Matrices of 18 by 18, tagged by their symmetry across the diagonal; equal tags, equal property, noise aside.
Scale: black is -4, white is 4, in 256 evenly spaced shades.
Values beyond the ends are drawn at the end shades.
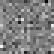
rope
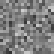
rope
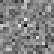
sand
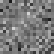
sand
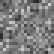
sand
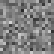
rope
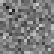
sand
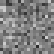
rope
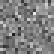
rope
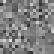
rope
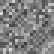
sand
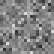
sand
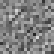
sand
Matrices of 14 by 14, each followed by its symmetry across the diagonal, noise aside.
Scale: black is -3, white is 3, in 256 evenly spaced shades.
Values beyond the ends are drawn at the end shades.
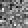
neither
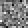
antisymmetric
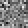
antisymmetric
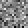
neither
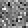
antisymmetric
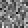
neither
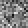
antisymmetric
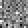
neither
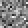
neither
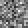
neither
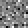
antisymmetric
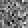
neither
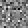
antisymmetric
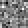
antisymmetric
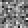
antisymmetric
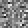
neither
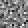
antisymmetric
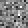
neither
